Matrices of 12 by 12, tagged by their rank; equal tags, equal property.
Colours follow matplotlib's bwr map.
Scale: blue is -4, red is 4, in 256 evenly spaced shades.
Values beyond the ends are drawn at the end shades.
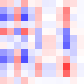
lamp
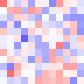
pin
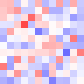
pin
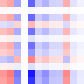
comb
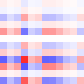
comb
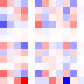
lamp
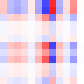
comb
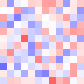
pin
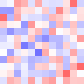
pin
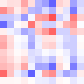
lamp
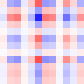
comb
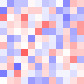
pin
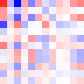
lamp
